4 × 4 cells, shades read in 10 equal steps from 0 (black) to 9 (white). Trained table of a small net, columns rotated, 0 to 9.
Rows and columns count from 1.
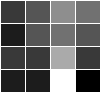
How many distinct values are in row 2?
3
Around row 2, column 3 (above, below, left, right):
5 6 3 3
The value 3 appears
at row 1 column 2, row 2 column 2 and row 2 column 4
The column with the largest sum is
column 3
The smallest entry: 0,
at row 4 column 4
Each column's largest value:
2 3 9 4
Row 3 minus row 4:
1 1 -3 2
